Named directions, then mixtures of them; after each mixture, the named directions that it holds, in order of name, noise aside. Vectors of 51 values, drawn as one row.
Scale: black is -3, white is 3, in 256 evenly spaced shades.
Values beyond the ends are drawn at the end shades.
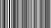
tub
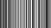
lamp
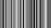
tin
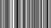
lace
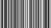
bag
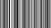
lace, tub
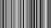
tin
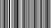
lace, tub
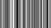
lace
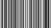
bag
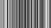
bag, lamp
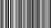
tub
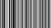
lace, tub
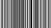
bag, lamp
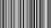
tin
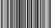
lamp, tub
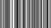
lace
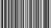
bag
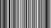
lamp, tub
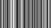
bag, lace
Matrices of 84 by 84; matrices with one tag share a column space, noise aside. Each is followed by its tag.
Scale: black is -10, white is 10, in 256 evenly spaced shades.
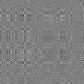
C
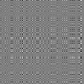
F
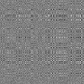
C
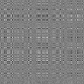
C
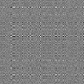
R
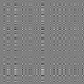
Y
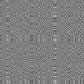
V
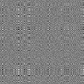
Y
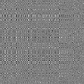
C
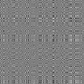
V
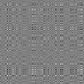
Y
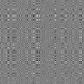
C
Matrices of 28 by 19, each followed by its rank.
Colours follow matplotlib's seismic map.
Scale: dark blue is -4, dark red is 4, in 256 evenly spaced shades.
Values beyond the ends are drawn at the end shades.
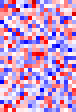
full rank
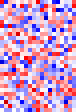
full rank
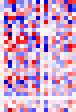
three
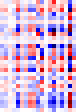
two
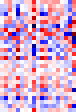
three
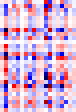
two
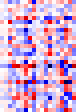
three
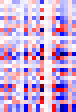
two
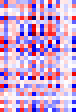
two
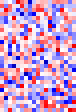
full rank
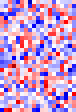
full rank
